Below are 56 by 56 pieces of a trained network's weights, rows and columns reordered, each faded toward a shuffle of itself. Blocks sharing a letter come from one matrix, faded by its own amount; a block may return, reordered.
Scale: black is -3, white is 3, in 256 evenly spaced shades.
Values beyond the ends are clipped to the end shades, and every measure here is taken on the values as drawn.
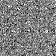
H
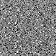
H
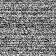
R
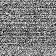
R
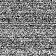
R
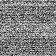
R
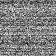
R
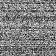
R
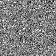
H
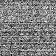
R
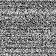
R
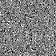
H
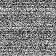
R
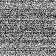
R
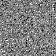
H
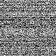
R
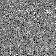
H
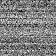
R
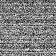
R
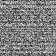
R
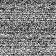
R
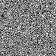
H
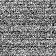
R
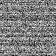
R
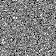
H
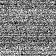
R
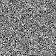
H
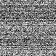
R
